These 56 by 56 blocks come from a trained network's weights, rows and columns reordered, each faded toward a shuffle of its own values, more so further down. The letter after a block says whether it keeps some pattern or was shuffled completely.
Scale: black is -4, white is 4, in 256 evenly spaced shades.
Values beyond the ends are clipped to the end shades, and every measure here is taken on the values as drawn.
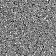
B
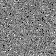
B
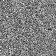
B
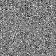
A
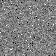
B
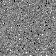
B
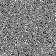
B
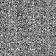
A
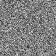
B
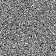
B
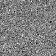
A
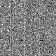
A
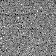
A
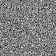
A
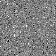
A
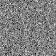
A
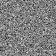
B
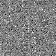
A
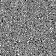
B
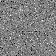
B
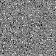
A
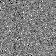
B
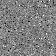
B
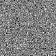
A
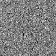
A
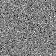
B
